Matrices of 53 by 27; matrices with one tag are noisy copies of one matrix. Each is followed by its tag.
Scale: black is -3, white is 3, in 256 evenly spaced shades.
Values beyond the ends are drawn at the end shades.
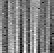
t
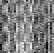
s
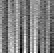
t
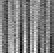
t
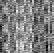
s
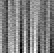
t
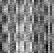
s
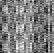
s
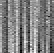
t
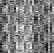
s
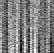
t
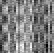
s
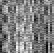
s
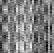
s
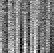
t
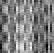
s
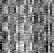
s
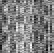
s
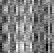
s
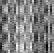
s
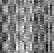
s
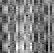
s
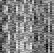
s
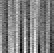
t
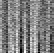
t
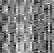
s
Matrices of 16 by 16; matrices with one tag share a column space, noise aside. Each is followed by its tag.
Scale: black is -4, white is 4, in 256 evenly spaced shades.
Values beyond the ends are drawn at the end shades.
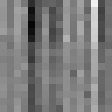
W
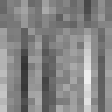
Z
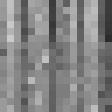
W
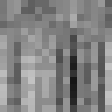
Z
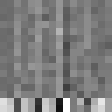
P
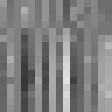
Z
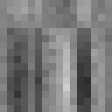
Z
